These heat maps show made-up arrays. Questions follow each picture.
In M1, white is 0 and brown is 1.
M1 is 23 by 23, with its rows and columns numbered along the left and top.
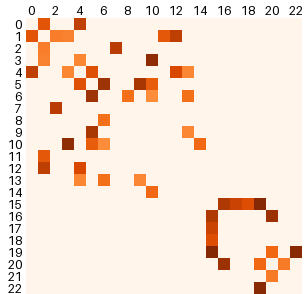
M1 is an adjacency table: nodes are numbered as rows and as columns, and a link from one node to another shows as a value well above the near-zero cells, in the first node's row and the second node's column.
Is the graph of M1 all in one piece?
no
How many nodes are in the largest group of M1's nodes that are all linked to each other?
3
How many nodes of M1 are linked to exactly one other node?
8
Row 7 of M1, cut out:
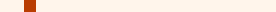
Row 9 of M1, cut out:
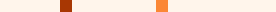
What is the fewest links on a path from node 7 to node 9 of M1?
6
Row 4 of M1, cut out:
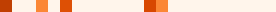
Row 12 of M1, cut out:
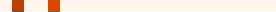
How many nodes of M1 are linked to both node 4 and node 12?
0
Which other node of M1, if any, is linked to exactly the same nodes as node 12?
node 0
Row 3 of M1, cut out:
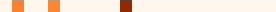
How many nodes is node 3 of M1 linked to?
3
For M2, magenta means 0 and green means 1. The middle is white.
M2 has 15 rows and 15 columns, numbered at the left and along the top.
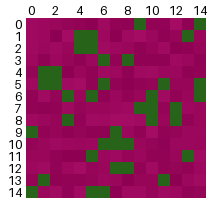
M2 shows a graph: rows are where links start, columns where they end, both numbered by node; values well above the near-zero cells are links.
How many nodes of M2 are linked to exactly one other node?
0
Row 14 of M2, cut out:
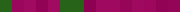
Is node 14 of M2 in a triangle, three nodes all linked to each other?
yes
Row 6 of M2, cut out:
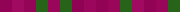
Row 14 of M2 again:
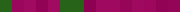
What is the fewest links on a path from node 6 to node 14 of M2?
1
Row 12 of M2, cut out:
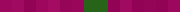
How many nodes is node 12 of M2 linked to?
2
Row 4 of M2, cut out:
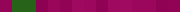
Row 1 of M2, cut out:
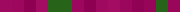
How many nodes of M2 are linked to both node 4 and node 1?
0
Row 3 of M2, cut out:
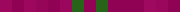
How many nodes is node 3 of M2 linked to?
2
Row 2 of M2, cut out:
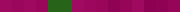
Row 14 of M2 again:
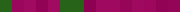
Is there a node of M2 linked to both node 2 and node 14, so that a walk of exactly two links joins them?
yes
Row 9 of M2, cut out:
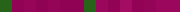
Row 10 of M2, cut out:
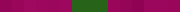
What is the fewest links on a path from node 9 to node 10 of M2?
2
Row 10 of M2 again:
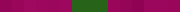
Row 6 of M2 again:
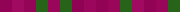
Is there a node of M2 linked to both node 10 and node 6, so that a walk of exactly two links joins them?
no
